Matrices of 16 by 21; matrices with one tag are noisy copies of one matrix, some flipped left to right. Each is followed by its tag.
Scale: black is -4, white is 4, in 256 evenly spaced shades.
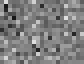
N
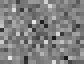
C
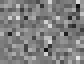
N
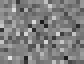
C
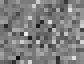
C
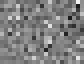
N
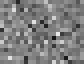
C
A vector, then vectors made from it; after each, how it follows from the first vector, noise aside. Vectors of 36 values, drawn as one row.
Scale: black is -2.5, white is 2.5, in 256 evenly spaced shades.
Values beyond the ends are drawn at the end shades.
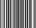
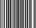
copied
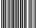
wrapped around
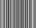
shrunk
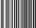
wrapped around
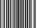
copied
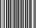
copied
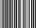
wrapped around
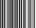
wrapped around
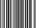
copied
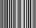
wrapped around
